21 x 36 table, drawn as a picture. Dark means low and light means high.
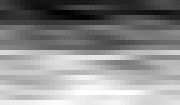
The bottom middle is the ninth with the highest average. There is an overall slope up to the bottom. A horizontal seam about 50% of the way down splits the table, and the bottom part is higher. Streaks run across, left to right.
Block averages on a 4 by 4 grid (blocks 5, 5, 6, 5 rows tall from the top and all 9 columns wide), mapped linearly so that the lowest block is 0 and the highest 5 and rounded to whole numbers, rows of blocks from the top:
0001 | 2222 | 4443 | 4554
